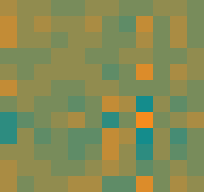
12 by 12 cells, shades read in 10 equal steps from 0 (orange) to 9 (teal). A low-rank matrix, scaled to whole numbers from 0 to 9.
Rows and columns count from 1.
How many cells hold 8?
4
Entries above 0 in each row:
12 12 12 12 12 12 12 11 12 12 12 12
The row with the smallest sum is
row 2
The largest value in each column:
8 6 6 5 6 6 8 6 9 5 7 5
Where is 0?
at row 8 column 9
